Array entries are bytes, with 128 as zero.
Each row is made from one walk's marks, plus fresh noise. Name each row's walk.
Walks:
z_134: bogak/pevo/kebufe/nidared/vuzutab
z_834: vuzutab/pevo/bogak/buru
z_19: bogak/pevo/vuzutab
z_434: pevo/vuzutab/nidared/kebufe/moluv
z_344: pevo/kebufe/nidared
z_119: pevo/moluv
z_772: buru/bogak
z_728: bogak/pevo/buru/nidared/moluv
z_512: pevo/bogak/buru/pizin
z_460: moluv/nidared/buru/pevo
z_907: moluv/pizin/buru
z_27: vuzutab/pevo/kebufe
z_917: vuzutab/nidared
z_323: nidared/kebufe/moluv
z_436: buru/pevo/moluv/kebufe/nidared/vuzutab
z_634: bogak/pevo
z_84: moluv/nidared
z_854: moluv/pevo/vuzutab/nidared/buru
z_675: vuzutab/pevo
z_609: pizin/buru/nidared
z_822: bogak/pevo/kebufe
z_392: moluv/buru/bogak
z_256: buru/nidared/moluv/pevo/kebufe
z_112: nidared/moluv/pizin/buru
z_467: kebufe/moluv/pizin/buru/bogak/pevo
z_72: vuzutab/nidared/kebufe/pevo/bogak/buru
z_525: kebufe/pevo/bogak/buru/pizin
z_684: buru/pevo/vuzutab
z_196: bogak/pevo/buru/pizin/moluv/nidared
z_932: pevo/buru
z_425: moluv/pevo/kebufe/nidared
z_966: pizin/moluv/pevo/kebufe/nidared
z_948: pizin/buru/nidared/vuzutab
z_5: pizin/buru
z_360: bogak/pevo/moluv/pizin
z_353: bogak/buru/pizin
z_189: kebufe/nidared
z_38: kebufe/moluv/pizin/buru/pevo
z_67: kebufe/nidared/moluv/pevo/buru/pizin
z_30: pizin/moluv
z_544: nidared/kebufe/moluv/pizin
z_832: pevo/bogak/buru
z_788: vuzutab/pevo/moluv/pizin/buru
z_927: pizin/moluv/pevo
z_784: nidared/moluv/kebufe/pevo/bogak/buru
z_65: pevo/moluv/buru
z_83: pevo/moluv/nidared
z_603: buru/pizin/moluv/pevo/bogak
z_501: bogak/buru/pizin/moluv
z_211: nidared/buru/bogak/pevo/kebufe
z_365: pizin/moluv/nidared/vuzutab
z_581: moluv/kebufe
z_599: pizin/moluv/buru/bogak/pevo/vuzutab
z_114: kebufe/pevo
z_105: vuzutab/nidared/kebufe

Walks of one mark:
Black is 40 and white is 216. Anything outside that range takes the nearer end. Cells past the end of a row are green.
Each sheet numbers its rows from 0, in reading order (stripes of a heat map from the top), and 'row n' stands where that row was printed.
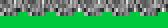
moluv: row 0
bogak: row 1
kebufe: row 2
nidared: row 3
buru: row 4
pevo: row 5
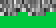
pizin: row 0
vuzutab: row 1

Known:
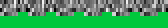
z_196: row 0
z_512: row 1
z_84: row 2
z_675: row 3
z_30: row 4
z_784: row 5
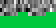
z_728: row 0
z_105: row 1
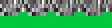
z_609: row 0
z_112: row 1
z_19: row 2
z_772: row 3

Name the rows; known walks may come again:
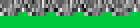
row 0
z_675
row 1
z_360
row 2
z_684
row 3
z_134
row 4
z_189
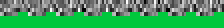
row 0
z_84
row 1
z_27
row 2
z_38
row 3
z_72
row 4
z_112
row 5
z_196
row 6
z_436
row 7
z_907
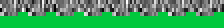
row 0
z_525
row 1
z_599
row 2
z_917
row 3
z_927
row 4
z_353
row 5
z_211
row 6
z_30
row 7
z_65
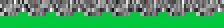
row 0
z_948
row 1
z_114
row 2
z_19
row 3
z_581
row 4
z_728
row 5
z_634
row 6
z_772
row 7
z_105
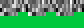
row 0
z_67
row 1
z_365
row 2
z_512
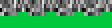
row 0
z_467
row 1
z_392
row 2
z_784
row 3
z_425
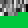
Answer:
z_788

